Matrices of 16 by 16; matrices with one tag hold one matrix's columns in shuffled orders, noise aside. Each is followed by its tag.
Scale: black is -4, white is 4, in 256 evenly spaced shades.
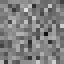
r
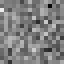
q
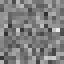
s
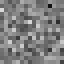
q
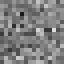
s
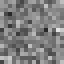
s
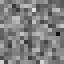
r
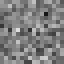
s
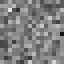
r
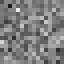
q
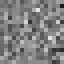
q
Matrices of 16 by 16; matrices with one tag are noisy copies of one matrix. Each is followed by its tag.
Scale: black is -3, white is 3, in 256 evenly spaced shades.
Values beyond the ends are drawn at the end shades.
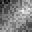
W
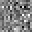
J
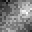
W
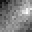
W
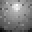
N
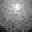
N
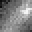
W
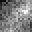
W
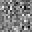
J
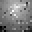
N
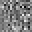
J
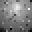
N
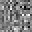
J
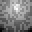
N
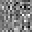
J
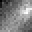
W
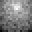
N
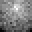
N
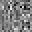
J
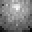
N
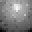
N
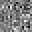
J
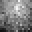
N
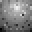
N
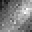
W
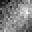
W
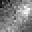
W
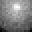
N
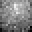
N
